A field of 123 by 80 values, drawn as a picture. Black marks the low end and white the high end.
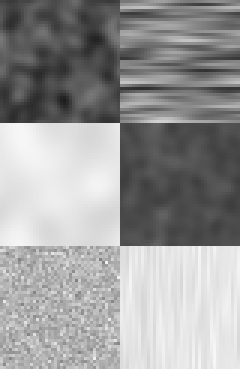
The table splits into 3 rows of 2 panels. Panel 1,1: low, blotchy. Panel 1,2: middling, streaked across, strong in contrast. Panel 2,1: very high, smooth, faint in contrast. Panel 2,2: low, blotchy, faint in contrast. Panel 3,1: high, fine-grained. Panel 3,2: very high, streaked downward, faint in contrast.
